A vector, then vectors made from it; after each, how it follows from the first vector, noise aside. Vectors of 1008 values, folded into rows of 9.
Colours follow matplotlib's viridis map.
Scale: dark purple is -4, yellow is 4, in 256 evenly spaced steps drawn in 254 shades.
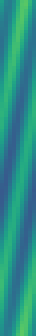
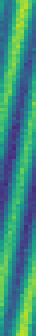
scaled up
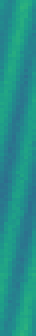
shrunk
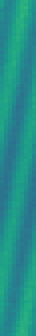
shrunk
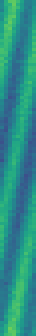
reversed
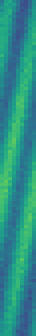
negated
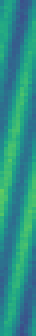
negated
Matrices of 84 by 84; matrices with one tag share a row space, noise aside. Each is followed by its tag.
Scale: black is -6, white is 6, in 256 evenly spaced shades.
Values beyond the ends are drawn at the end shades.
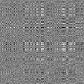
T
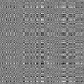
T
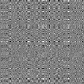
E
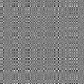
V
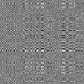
T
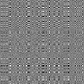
E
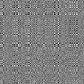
V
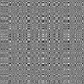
E
